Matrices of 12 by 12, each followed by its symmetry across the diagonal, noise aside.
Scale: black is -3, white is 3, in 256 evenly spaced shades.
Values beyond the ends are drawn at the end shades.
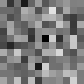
neither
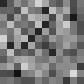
symmetric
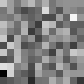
neither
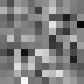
antisymmetric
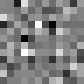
antisymmetric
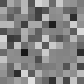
symmetric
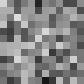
neither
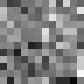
antisymmetric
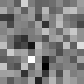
neither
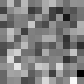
antisymmetric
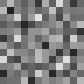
symmetric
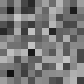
symmetric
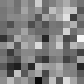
antisymmetric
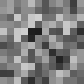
symmetric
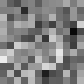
neither
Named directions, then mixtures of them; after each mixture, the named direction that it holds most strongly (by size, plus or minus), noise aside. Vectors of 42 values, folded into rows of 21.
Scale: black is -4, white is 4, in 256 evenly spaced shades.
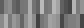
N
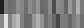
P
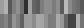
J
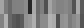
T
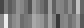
P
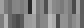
T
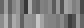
J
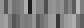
T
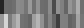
P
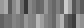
J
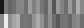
P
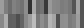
T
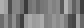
J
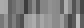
J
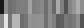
P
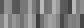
N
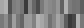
J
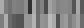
T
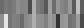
T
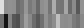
P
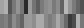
J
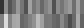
P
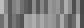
T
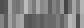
J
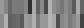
T
